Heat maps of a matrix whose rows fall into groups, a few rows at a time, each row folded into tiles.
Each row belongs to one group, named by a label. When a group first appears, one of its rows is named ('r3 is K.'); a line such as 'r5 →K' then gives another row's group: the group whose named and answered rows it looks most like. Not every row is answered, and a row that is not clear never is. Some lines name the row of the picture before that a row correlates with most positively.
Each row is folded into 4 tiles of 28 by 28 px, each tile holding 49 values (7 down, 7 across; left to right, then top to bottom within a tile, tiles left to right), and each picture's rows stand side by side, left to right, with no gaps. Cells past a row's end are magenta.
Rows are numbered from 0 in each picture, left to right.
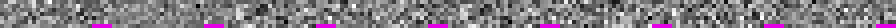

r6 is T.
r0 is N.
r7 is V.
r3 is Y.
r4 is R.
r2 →R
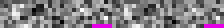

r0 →R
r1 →R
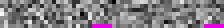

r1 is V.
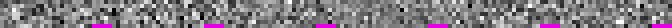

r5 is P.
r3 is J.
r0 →R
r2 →Y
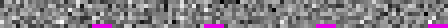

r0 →P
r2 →P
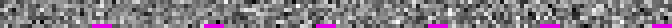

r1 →V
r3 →P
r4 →T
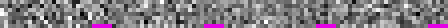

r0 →T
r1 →N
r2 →N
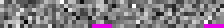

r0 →J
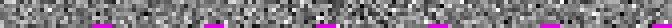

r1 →V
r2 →P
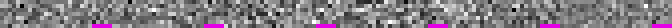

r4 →J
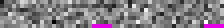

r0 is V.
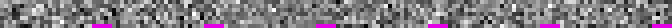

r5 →P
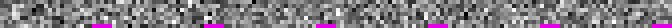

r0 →R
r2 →V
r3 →T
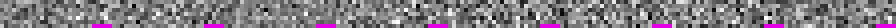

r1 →Y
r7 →R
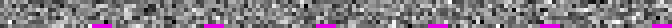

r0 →V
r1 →R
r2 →P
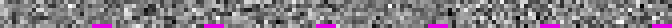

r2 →V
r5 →P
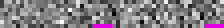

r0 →P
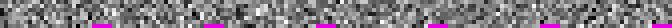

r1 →T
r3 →V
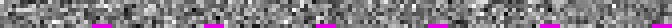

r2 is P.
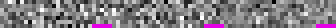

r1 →T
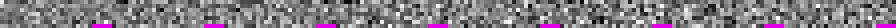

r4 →P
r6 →R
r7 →Y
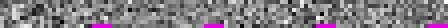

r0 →R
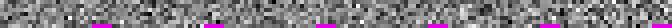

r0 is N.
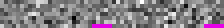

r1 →V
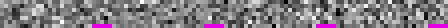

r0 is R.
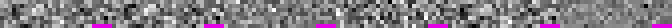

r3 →T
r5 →Y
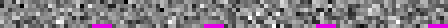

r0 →P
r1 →P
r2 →J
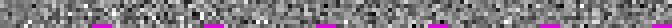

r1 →T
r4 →P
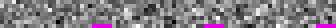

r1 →R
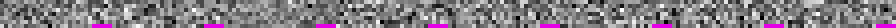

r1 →R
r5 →V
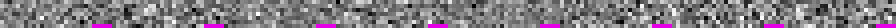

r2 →J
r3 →V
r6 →T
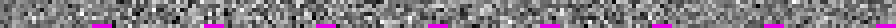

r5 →T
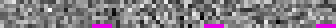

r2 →V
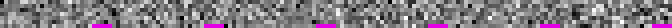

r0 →V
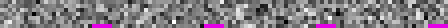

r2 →R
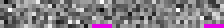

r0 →J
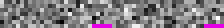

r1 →R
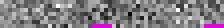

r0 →J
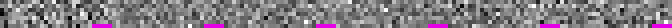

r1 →T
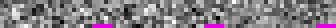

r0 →R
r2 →N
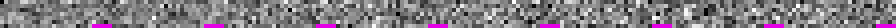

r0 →V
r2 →J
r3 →N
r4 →Y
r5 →P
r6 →R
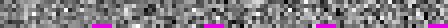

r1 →R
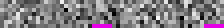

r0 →J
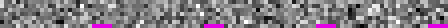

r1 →Y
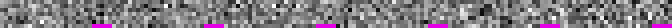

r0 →N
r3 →J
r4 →R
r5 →T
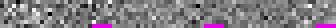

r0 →Y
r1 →Y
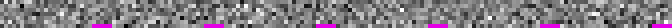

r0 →V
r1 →N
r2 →Y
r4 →Y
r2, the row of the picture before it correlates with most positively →0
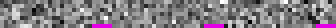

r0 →R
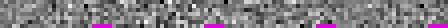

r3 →Y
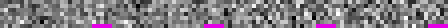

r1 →J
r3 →T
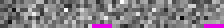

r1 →N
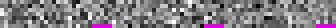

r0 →T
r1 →P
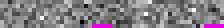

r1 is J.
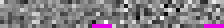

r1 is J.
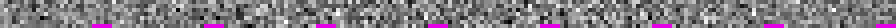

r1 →J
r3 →T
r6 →N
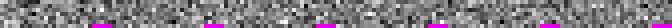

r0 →J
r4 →V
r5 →Y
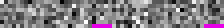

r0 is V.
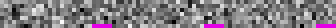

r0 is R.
